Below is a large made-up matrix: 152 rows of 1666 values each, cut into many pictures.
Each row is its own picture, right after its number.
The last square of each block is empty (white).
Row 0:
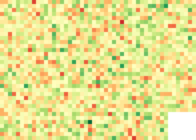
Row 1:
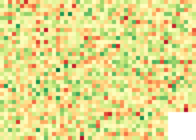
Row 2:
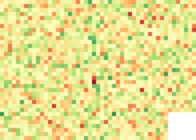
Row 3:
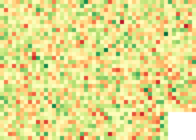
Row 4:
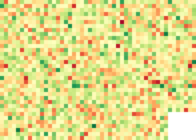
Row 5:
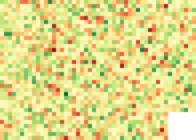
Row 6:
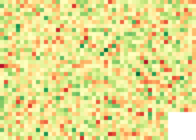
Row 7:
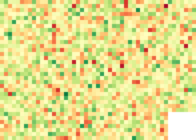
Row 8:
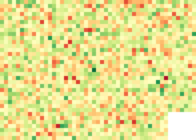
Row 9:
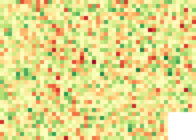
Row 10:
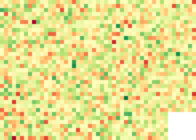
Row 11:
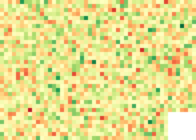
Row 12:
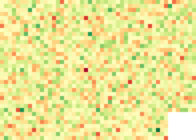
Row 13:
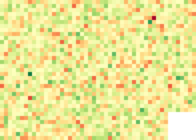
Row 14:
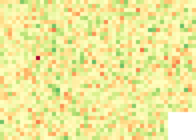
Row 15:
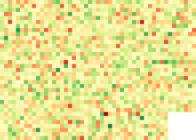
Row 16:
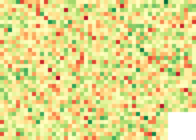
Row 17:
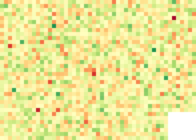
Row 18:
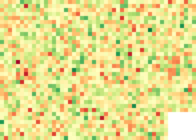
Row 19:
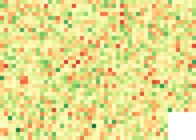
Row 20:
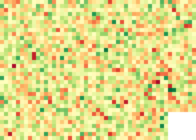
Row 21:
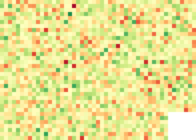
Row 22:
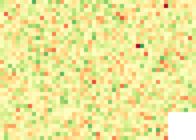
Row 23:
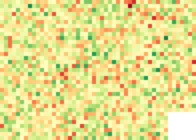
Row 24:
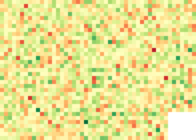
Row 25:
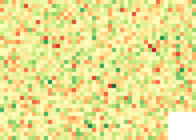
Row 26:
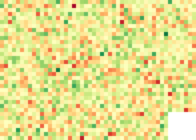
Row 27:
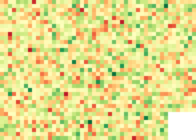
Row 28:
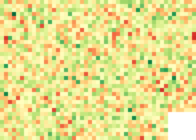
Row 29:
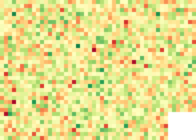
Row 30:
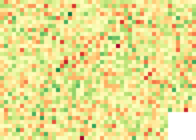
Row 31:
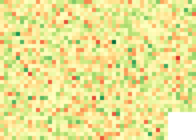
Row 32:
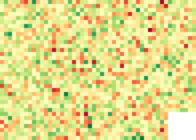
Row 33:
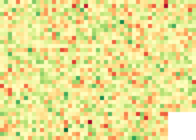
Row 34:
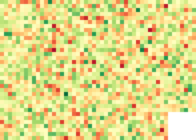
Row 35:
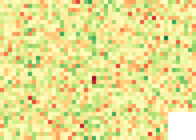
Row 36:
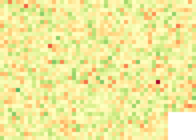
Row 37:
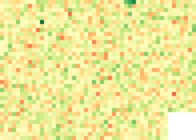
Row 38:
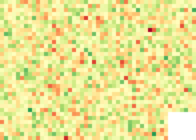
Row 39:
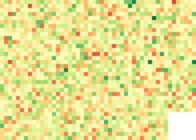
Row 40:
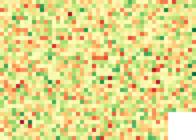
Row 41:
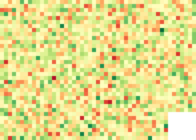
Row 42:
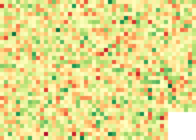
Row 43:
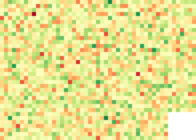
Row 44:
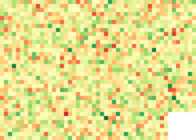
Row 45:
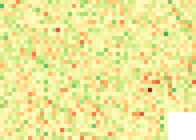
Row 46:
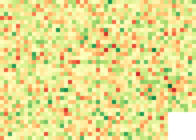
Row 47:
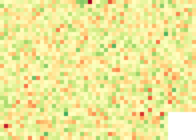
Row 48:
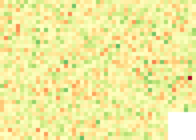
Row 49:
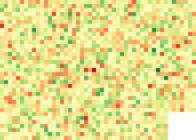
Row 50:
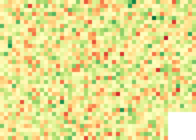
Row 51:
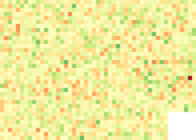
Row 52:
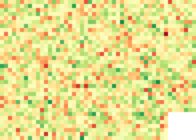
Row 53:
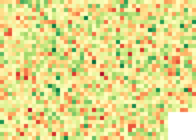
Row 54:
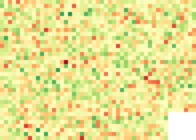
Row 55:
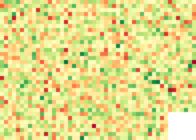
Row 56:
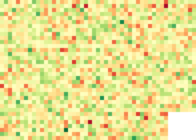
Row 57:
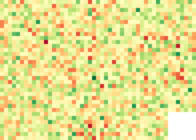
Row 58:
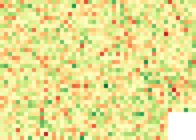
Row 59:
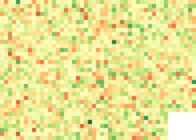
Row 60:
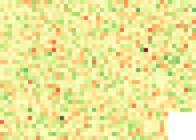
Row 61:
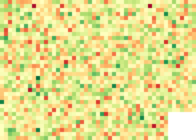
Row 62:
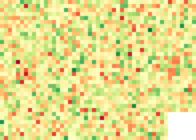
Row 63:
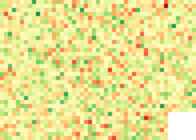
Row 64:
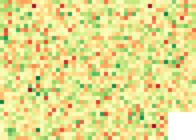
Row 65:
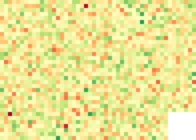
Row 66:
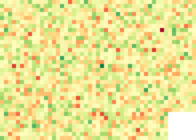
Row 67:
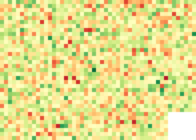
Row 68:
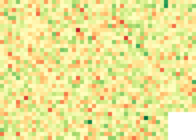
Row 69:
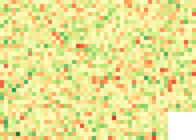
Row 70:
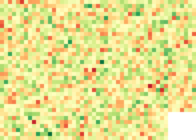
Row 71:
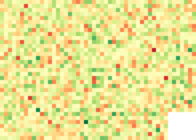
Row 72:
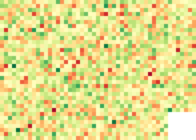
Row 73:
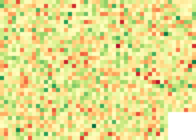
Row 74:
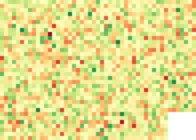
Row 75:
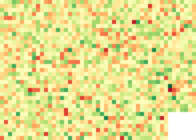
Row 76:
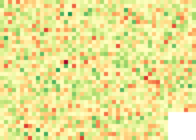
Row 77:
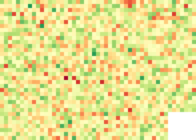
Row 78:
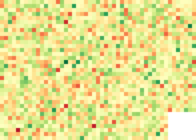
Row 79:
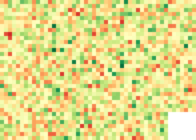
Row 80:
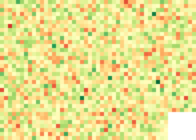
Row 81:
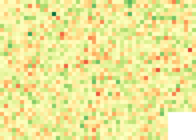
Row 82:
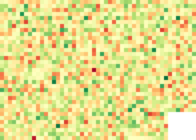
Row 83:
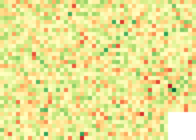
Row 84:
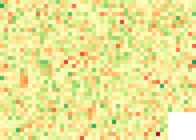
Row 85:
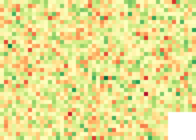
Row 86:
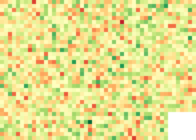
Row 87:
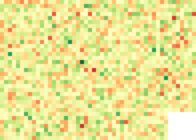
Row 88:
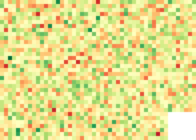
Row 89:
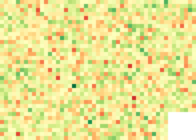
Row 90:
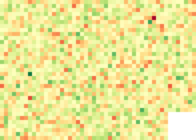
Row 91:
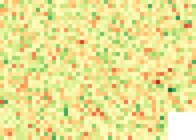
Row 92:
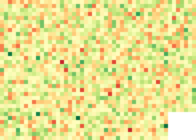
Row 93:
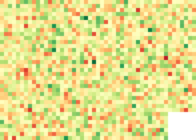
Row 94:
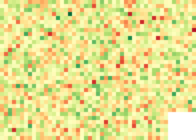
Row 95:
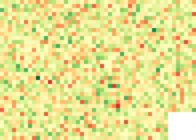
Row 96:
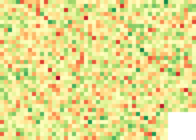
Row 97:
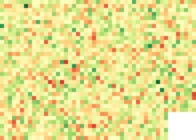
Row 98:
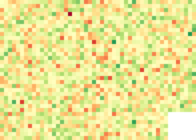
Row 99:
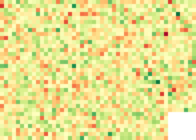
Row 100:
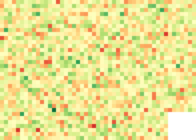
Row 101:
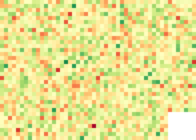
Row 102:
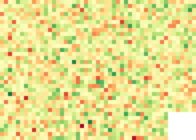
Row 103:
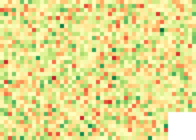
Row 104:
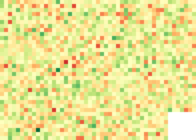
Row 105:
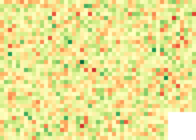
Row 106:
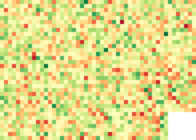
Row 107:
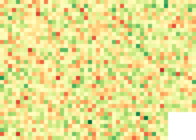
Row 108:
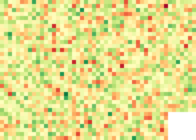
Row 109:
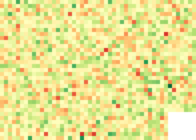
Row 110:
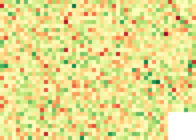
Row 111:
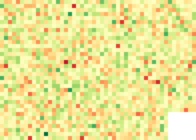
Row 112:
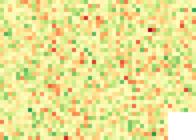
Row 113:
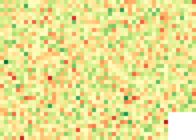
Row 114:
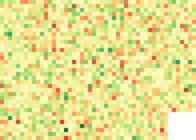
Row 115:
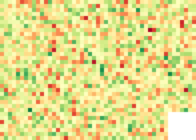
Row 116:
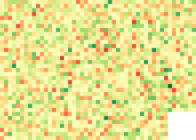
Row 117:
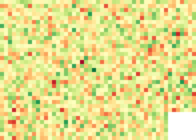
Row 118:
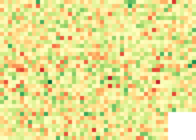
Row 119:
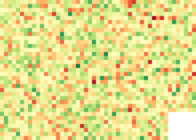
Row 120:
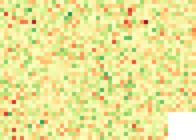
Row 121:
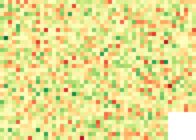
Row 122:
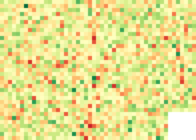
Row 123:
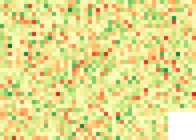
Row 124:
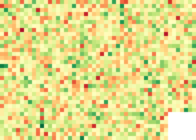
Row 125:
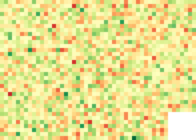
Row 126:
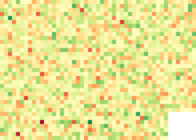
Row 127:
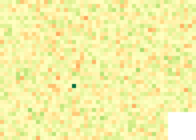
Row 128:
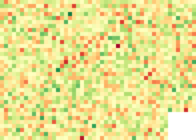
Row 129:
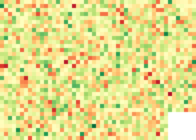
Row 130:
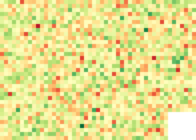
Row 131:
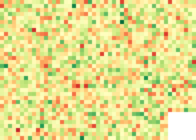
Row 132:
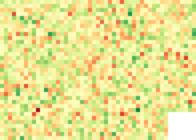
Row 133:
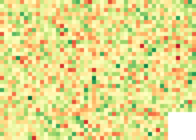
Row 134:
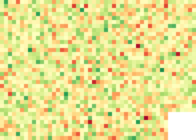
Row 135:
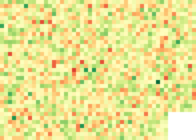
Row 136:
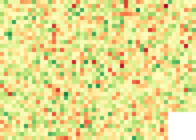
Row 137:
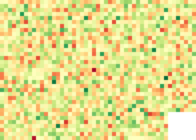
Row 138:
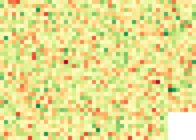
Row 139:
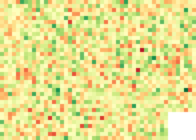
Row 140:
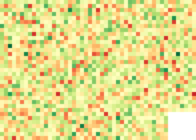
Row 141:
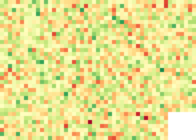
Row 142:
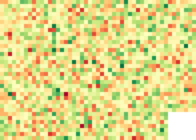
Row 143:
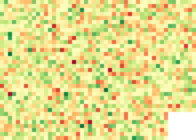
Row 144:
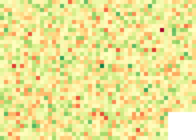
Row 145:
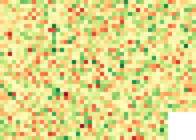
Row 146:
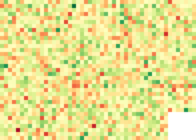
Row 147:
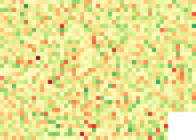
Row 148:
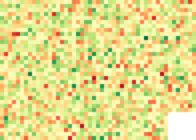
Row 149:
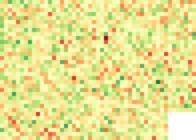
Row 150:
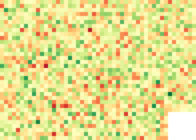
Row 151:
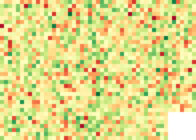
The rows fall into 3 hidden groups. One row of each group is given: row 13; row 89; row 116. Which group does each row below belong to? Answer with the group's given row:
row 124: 116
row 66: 116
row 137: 13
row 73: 116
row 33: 89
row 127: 89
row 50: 13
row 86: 89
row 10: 13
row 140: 13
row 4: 116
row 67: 13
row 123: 13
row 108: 89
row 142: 89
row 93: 89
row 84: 116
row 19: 116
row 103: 13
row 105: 13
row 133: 13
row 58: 116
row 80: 13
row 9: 89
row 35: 13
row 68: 89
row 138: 116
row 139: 89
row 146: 116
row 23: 13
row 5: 89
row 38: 89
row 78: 116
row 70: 13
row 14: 89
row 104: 116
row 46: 116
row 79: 89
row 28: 13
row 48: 116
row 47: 116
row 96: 89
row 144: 116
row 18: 89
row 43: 116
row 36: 13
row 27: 89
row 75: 116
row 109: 116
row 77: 13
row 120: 13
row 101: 116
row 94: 13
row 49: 13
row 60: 89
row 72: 116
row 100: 116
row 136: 89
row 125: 89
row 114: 89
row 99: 116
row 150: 116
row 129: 116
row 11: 89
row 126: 89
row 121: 116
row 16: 89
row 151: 13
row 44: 116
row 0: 89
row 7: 89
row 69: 13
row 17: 13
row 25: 13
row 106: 116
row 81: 13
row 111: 116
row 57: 13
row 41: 13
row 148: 13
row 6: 116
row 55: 116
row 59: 89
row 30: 116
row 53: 89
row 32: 89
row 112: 89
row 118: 13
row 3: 116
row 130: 89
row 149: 13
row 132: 13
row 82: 13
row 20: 116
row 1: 116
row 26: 116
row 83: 116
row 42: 116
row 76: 116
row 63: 89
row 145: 89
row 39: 13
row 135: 13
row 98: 13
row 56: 89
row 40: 13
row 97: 13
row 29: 13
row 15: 116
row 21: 116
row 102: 89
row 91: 116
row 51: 116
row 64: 116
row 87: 13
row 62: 89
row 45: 116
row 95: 13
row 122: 13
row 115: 89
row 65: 13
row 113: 13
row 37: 13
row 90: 13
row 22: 89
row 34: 89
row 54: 116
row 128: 116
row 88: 116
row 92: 13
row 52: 116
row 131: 116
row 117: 13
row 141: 89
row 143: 89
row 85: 13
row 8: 13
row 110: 116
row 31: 13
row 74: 13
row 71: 13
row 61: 116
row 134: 89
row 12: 89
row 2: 13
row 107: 89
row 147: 13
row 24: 13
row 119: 13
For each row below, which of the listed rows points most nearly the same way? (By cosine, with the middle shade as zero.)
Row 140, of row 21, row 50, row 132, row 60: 50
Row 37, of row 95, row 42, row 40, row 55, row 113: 40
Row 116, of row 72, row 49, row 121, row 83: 72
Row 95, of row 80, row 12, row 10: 10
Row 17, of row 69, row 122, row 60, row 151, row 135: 151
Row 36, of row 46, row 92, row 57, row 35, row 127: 92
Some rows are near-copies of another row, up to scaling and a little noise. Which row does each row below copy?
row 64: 61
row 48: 51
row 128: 30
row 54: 76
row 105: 87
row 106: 3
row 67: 8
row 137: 82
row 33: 56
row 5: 34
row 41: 103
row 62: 18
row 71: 24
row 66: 144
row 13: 90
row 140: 123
